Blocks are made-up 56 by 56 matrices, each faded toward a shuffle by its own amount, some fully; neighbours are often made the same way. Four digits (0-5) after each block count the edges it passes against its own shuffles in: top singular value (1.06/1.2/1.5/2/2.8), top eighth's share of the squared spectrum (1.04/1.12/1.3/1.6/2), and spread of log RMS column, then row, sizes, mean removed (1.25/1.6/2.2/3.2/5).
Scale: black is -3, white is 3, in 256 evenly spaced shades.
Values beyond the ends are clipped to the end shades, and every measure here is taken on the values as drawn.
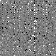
4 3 2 1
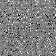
3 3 1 1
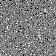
0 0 0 0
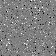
1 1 0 0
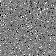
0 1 0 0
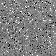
2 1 0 0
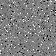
0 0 0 0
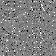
3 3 1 1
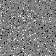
2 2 1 0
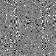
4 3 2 1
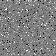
1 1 1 0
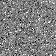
0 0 0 0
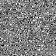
1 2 0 3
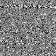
1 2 0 3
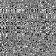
4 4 2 2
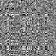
4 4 3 2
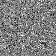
0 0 0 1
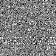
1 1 0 2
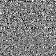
1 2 0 3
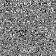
1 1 0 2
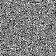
0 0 0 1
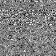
2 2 0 3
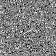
0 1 0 1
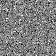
0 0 0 0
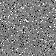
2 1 0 0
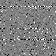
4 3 0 2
